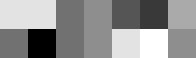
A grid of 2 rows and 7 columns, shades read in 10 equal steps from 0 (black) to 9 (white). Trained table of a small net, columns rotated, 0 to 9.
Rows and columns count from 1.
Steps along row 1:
same down up down down up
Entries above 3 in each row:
5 6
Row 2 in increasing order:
0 4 4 5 5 8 9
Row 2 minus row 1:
-4 -8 0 0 5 7 -1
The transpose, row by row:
8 4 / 8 0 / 4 4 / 5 5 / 3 8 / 2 9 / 6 5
